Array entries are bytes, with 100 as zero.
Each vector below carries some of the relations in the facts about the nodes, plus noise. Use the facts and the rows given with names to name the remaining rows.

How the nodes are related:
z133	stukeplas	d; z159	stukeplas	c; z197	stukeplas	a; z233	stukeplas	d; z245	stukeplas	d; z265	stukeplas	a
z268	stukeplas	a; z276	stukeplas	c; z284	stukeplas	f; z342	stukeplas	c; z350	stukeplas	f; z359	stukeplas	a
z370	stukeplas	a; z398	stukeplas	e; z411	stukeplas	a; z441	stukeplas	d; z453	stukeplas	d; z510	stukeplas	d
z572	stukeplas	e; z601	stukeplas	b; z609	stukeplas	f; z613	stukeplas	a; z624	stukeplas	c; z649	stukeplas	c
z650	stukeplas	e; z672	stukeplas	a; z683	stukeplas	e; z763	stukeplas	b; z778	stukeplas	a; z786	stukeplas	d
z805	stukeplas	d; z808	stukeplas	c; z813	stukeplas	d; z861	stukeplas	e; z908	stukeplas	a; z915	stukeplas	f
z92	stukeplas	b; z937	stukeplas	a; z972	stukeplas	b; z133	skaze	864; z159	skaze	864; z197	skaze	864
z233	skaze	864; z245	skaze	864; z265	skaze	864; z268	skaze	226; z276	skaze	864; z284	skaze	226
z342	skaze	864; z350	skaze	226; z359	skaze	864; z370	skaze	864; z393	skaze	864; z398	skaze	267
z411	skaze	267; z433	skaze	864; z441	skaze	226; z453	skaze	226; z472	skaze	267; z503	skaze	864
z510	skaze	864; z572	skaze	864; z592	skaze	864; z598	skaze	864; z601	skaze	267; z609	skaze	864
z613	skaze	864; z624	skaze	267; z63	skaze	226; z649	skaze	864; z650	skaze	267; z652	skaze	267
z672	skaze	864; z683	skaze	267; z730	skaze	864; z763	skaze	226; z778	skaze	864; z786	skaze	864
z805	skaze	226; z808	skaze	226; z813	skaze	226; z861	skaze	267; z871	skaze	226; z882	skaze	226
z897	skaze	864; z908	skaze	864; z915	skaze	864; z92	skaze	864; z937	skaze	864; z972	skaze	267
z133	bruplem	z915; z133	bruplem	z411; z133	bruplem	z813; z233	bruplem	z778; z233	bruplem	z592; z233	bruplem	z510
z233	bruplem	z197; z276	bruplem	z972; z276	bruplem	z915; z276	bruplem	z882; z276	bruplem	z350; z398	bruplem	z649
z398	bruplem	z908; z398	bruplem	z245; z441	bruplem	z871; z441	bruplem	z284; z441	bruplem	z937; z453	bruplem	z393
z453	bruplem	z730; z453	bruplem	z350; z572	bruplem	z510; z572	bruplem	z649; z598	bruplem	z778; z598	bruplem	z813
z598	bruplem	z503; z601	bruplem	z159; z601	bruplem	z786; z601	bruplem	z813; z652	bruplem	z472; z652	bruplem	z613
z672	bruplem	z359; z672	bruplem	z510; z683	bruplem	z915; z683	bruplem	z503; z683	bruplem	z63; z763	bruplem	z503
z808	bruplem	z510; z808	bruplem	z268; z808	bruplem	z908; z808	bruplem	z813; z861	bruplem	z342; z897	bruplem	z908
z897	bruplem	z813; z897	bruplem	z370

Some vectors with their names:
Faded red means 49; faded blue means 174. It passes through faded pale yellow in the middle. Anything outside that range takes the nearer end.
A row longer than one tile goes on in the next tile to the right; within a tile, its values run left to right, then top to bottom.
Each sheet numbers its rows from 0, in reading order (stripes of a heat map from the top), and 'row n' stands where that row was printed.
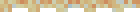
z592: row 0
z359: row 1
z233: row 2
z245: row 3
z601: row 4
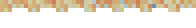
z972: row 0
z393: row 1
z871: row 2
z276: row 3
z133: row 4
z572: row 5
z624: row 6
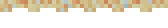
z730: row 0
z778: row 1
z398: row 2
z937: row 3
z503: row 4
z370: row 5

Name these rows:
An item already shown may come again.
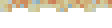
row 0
z276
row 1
z897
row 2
z861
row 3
z813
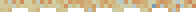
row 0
z778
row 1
z778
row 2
z805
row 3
z650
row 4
z601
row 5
z683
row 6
z398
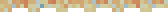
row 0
z453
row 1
z598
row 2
z805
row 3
z672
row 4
z441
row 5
z672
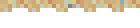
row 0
z650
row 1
z284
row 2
z763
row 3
z92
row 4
z908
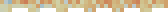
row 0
z897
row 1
z233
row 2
z778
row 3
z350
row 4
z915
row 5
z786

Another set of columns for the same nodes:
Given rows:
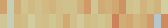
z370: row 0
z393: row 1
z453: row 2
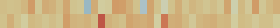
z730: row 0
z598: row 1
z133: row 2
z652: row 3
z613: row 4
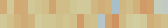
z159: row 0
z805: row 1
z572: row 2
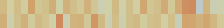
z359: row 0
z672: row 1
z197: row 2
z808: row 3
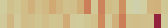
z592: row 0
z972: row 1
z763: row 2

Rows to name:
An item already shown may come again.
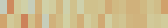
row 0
z233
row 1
z778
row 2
z624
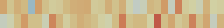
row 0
z813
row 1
z649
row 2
z503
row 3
z233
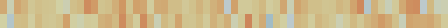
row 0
z908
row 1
z650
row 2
z350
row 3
z63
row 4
z510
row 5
z908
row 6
z897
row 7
z808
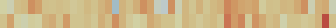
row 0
z650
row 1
z63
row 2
z572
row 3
z411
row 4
z276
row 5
z601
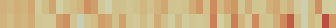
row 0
z342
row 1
z861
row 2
z63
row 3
z92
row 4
z915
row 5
z683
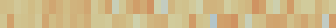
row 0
z63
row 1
z342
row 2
z398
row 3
z786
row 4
z861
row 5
z441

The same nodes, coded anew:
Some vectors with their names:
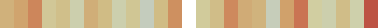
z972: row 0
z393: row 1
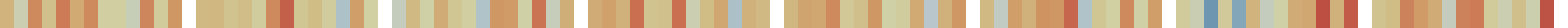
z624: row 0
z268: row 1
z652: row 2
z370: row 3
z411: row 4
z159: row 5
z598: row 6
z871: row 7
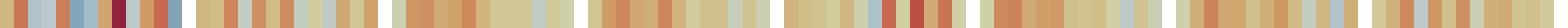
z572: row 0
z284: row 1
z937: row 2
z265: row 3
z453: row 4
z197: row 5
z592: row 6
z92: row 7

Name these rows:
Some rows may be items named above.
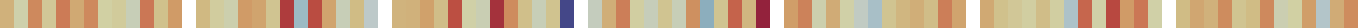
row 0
z624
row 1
z908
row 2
z510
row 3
z503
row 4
z861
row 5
z453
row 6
z411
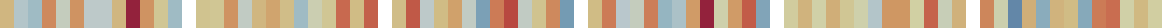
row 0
z133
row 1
z915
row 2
z672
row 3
z572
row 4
z652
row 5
z601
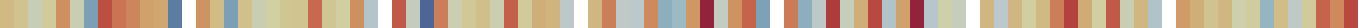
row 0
z233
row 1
z398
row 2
z808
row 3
z572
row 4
z813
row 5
z786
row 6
z276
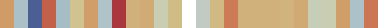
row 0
z897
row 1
z63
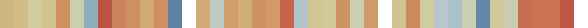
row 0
z233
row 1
z159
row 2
z763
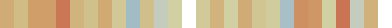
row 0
z649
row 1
z652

